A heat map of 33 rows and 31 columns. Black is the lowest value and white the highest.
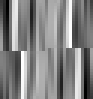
The grain runs up and down. There is no overall slope. It looks the same turned upside down. On average the colour sits 50% of the way up the scale.
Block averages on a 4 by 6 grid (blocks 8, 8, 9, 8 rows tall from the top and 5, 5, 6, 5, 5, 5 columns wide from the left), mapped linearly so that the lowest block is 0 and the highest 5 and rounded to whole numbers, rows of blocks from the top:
042541 / 233441 / 144232 / 145240
